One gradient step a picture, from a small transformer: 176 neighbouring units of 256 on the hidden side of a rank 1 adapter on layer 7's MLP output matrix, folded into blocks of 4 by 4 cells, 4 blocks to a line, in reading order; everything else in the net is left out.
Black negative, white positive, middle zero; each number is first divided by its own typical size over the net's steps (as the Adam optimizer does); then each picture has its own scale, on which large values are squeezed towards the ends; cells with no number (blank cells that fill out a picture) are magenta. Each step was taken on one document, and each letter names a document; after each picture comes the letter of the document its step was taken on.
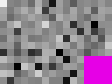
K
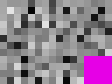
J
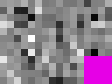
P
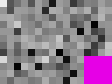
K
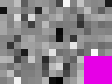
P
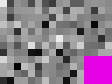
K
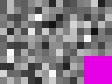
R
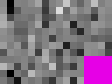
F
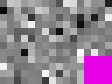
P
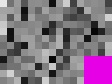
R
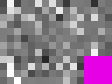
F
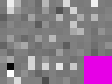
F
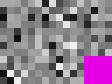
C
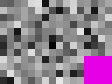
C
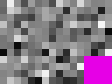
J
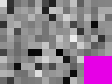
K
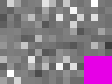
F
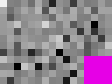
K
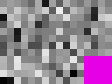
C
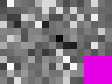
F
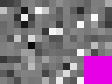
P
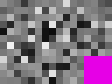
R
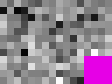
P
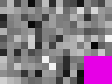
C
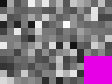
C
